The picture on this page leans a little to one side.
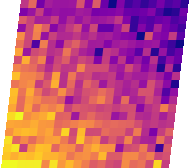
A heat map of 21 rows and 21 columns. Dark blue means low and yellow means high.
No row or column stands out. No regular stripes run through it. The top right is the ninth with the lowest average. The bottom left is the ninth with the highest average. There is an overall slope up to the bottom left.
